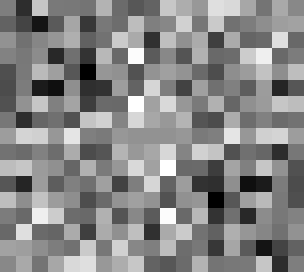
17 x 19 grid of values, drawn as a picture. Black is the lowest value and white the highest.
Slope: none. Grain: fine. Ninth with the highest average: centre. Histogram: bell-shaped. Symmetry: a half turn. Odd rows or columns: none. Average level on the scale: 50%. Seam: none.
